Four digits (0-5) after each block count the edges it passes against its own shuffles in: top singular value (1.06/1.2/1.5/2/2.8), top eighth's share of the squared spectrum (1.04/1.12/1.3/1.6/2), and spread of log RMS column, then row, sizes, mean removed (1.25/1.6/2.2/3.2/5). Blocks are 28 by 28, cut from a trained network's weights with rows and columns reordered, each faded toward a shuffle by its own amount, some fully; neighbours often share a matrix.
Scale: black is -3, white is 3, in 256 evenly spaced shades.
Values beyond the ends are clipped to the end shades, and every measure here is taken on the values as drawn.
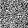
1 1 0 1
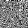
2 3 1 1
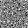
0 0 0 0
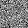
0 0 1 0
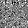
2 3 0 1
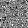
1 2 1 0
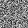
0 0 0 0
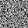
2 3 1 1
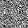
3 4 2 0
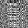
4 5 3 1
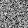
0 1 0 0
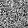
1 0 0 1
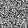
1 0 0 0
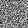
2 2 0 0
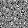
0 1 0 0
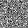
0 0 0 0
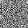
3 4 2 1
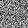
0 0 0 0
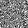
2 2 0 0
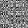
4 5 3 2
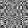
4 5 3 1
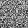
2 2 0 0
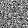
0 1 1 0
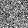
0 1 0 0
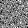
1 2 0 0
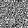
1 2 1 0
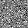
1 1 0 0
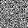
2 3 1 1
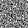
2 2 0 0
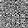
3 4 1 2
